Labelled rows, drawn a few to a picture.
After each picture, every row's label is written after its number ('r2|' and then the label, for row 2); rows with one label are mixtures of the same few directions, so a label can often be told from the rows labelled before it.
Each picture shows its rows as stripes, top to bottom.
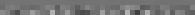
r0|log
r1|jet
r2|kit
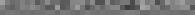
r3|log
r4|jet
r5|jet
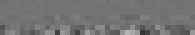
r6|log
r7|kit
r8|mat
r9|jet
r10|kit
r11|log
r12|jet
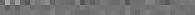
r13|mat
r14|mat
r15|kit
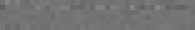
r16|mat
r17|log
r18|jet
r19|kit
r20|jet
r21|mat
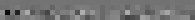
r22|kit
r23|kit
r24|mat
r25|jet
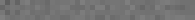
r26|mat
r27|log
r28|mat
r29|log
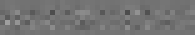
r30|jet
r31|jet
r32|kit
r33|mat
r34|mat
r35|kit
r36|mat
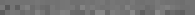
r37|log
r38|mat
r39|log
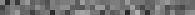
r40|mat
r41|log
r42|kit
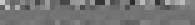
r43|log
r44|mat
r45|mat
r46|log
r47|jet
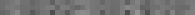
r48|kit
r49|jet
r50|kit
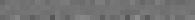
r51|log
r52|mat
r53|jet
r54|kit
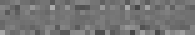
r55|kit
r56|kit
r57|mat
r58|kit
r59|log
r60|jet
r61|log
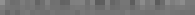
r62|log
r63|log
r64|mat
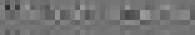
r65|mat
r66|mat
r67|jet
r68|jet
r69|jet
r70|jet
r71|mat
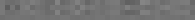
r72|jet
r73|mat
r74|jet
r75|log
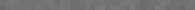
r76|jet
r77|log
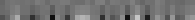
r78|log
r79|kit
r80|kit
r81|kit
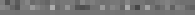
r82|mat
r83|kit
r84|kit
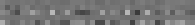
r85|log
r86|mat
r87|kit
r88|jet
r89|log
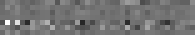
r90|jet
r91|mat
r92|kit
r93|kit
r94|mat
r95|kit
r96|mat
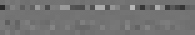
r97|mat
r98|log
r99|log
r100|jet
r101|mat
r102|kit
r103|mat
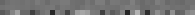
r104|log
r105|jet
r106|kit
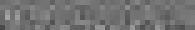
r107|kit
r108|kit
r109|mat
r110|mat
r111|kit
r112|log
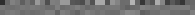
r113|log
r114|jet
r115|jet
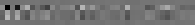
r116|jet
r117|mat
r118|mat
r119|mat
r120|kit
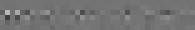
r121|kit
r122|jet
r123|mat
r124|mat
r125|mat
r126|kit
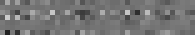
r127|mat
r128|log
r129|kit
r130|mat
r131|jet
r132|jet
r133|mat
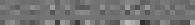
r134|jet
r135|kit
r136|kit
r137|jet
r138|jet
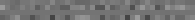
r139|kit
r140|log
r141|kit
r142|kit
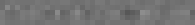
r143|log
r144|mat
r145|jet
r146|jet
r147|log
